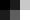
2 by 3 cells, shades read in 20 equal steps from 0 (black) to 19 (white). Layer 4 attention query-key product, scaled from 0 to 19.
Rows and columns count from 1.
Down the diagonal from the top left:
0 7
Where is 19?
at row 2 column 3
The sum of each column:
2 9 34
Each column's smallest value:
0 2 15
